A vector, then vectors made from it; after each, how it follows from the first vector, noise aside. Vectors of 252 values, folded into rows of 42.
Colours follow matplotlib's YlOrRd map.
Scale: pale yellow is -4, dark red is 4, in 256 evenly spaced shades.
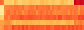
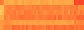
shrunk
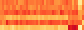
wrapped around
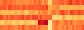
wrapped around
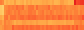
shrunk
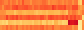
wrapped around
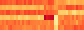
wrapped around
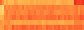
shrunk
